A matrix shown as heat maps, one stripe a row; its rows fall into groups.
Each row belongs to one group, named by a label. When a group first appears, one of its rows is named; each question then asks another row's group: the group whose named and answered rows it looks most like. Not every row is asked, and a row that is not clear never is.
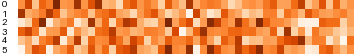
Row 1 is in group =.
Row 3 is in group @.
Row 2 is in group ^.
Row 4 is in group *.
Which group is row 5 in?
^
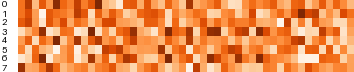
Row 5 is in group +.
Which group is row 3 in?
^
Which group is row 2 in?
@
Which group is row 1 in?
=
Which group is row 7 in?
=
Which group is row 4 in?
*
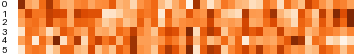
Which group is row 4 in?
*
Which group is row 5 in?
^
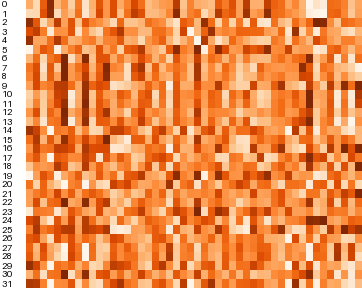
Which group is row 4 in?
=
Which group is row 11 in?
*
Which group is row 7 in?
*
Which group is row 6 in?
*
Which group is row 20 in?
+
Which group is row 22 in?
*
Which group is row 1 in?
^
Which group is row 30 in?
*
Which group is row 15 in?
*
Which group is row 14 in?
@
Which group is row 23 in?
^
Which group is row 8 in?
*
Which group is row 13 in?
*
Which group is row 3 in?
@
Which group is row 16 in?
*
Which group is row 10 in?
*
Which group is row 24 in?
=
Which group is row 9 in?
*
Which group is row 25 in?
*
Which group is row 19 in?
^
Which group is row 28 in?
+
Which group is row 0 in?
^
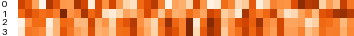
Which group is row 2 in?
^
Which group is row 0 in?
=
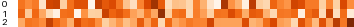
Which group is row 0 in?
=
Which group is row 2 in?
*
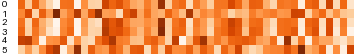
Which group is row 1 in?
*
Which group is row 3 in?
+
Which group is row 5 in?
*
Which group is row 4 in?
@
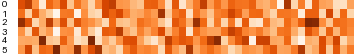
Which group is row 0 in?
@
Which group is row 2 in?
=
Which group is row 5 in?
*
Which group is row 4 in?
^
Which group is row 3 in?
+
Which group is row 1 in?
+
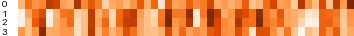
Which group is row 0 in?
*
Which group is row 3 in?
^
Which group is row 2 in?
^
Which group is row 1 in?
^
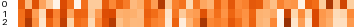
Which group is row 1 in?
@
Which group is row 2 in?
@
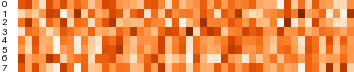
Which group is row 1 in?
*
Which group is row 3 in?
^
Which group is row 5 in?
+
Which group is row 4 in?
+
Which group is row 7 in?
+
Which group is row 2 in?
@
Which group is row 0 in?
@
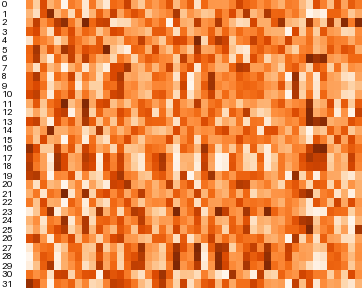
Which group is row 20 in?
+
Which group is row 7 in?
+
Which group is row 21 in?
*
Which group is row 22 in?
+
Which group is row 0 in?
+
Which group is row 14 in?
^
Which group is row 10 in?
@
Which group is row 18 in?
=
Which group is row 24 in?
*
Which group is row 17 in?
=
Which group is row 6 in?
=
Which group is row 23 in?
^
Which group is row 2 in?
*
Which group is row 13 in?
=
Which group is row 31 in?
@
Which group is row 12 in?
*
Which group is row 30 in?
=
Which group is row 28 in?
^
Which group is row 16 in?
=
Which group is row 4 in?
^
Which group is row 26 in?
@
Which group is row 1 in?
^
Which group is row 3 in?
@
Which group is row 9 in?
@
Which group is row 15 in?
+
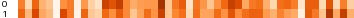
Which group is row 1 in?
+
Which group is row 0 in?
+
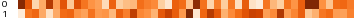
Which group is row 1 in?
^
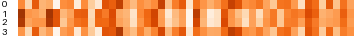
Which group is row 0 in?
+
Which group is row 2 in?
=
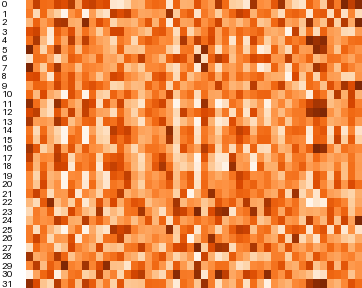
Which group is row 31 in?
=
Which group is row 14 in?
+
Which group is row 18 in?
=
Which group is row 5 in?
=
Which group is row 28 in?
=
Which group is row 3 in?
@
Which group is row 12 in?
=
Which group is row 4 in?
=
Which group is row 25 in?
+
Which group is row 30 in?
^
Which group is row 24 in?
*
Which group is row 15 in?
+
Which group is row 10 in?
+
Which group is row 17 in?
=
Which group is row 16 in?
=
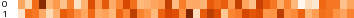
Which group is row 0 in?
^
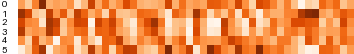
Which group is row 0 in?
^
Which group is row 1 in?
=
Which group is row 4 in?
+
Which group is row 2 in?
=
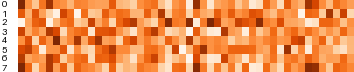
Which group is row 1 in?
+
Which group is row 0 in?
=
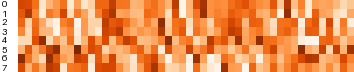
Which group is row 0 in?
@
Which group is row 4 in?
^
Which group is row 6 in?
=
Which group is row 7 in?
=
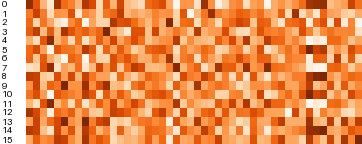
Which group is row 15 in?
*
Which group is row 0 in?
=
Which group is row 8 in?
=
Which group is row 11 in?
^
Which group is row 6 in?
+
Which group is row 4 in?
^
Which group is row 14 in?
=
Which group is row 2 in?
+
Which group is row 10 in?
=
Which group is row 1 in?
@
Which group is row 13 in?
*
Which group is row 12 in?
@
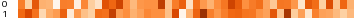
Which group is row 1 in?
@
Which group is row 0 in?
+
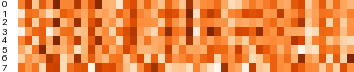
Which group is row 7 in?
=
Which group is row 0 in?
*
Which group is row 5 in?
^
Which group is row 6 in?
*
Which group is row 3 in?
^
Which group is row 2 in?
*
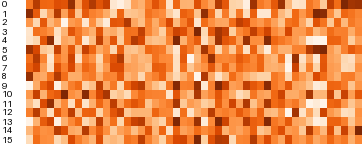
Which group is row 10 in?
*
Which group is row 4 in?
^
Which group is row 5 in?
=
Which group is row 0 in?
*
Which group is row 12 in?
@
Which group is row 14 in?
*
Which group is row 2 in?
+
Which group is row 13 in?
^
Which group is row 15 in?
^
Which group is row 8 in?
=
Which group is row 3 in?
^
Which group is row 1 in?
=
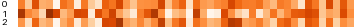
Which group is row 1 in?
=
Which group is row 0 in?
+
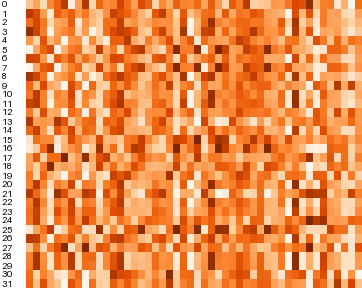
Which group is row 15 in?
^
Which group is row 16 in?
^
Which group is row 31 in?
+
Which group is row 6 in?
@
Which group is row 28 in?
@
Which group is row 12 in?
+
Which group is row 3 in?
@
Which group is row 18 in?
^
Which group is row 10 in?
@
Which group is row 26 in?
@
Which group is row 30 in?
+
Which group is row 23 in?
@
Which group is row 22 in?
@
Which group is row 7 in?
^
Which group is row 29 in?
@
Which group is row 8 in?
@
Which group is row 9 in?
+
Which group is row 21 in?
=
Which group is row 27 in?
*
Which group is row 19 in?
+
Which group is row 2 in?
@
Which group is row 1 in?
@
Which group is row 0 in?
*
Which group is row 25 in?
^
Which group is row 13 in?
=
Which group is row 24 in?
=
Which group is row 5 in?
^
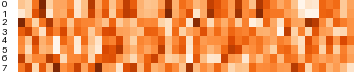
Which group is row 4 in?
+
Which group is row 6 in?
=
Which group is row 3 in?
@
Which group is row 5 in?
+
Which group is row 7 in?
*
